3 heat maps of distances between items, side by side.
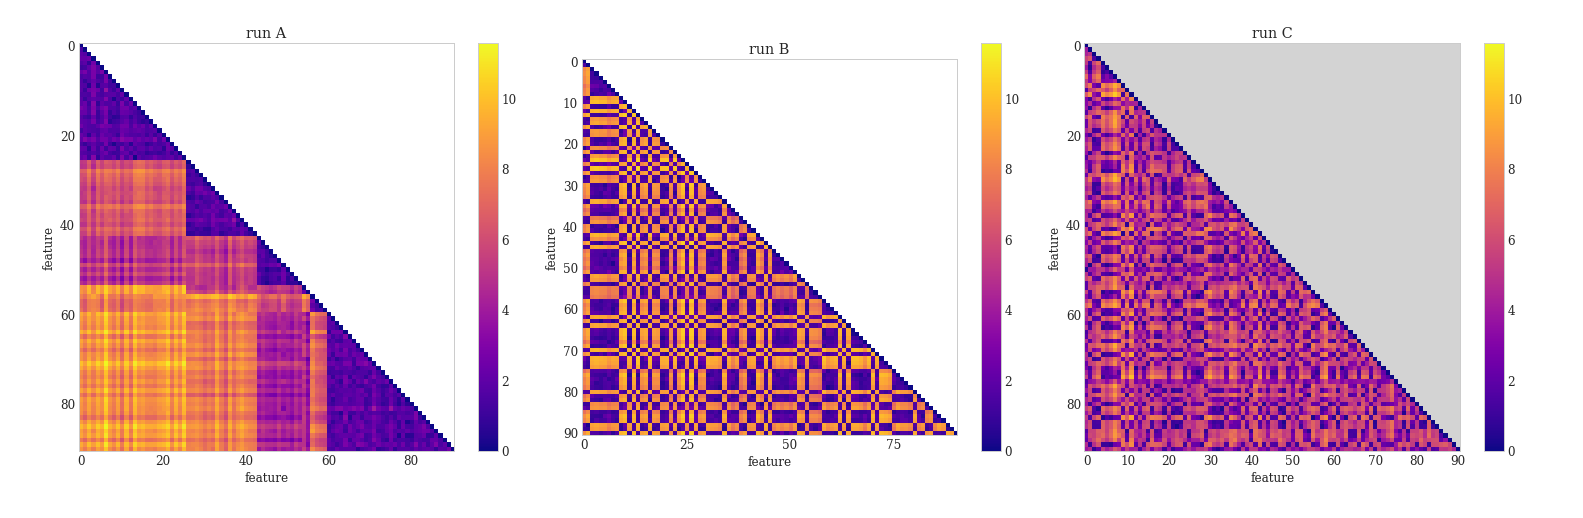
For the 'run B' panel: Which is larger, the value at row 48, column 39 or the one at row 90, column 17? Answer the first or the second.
the second
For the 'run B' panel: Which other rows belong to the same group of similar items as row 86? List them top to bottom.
2, 3, 4, 5, 6, 7, 8, 11, 13, 16, 19, 20, 22, 25, 27, 30, 31, 32, 33, 35, 36, 37, 40, 41, 44, 46, 47, 48, 49, 50, 51, 54, 58, 59, 60, 61, 63, 65, 66, 67, 68, 69, 71, 75, 76, 77, 78, 79, 81, 82, 85, 87, 90
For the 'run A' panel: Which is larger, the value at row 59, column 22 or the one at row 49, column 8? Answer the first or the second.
the first
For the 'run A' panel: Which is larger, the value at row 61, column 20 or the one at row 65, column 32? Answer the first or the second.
the first
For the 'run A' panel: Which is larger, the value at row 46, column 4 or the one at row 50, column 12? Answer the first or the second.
the first
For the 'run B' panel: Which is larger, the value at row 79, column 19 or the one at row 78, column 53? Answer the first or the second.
the second
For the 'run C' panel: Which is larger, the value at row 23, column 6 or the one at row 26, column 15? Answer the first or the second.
the first
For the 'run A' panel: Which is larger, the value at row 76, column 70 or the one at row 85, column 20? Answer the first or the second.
the second
